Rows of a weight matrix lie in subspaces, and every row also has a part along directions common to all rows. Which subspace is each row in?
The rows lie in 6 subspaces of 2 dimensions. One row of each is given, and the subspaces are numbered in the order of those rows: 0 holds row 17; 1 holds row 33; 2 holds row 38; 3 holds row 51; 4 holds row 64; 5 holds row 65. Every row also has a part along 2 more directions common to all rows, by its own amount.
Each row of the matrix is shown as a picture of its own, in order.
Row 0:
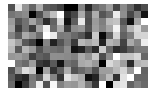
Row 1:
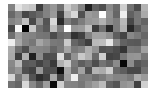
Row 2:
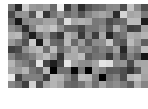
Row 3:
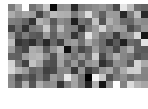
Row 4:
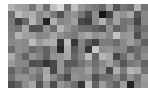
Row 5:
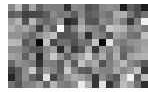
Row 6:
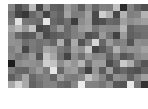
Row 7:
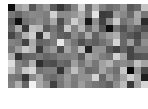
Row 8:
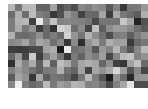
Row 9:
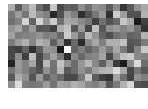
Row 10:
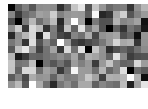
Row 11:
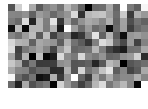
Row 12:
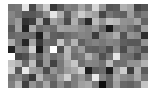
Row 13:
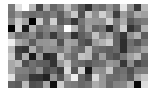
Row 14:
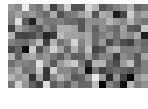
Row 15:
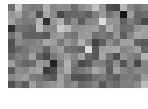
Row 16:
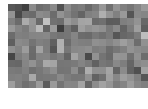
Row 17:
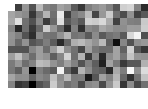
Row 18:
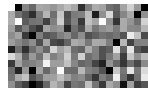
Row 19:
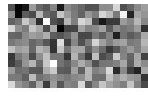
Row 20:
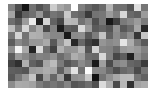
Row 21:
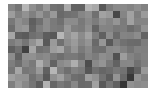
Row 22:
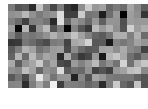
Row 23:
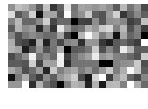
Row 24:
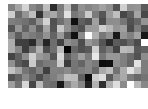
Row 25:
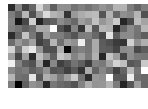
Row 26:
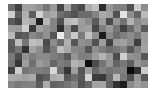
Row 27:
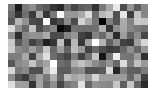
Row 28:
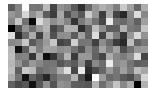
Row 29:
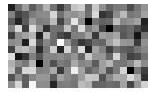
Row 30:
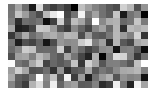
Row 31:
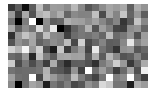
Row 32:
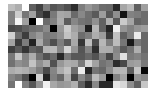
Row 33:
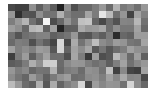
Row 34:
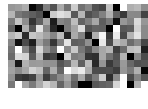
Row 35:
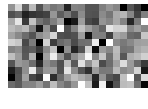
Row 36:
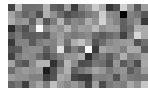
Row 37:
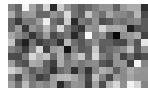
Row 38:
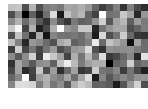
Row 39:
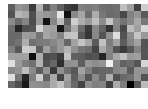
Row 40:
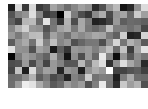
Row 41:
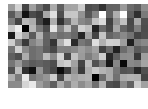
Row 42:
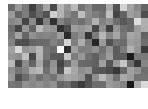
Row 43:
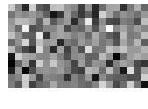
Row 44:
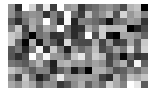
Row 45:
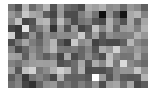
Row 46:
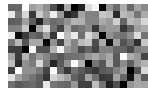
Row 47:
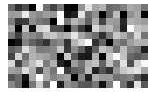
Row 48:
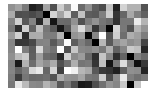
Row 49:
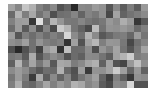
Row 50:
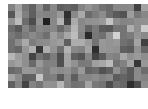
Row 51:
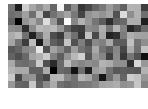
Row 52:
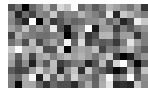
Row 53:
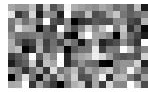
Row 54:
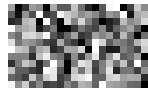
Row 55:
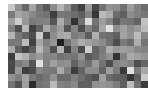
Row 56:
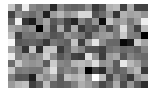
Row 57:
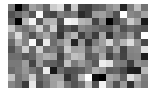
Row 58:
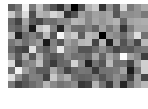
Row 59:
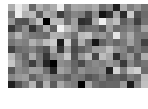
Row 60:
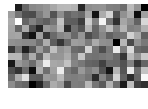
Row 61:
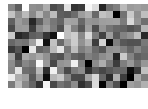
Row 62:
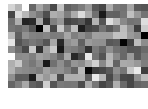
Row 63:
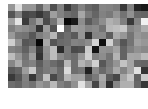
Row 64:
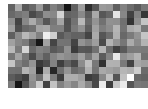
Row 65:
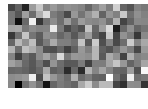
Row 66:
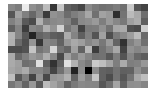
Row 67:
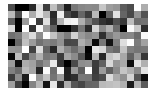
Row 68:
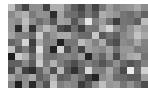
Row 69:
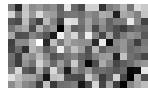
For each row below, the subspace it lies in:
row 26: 4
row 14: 4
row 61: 4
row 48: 5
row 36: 1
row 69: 4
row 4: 1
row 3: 3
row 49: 5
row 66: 3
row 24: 3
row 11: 2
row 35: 4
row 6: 1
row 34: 5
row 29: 0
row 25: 5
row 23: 3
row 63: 4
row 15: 1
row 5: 4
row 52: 5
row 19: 1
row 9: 5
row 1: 2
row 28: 2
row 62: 1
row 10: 0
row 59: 1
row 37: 3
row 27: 1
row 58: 4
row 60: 0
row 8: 5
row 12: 0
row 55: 0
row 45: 2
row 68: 0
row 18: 0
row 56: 1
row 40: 0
